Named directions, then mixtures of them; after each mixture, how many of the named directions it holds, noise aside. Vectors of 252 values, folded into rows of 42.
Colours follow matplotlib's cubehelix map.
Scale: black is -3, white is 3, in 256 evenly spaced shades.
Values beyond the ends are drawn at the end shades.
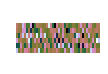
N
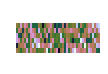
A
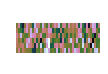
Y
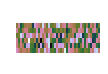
three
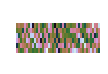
three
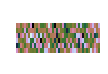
three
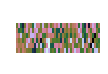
one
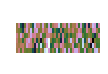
one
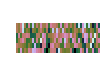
two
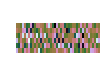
one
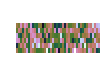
one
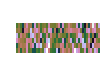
two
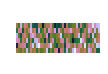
one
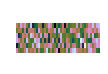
two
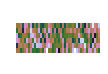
two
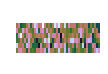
two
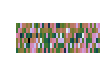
three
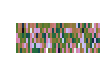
three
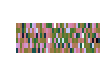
two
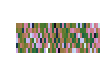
three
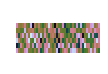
three
